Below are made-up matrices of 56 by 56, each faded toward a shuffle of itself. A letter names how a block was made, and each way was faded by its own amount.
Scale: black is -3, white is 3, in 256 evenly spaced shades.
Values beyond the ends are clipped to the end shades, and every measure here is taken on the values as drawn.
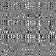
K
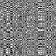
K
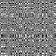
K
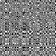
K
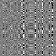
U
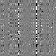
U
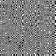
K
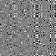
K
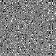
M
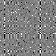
K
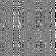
U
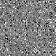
M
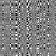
U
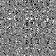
M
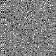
M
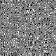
M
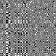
K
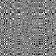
K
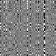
U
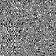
M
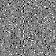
M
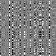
U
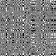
K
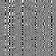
U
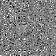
M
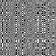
U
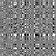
U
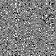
M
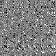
M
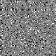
M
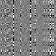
U
